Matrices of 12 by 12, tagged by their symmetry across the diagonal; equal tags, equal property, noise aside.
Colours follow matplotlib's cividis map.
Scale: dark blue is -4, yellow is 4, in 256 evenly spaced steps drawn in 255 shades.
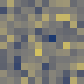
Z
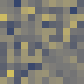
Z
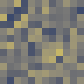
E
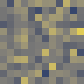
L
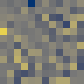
Z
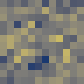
L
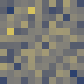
E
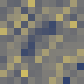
E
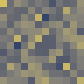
E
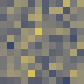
L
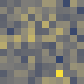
L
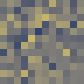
Z
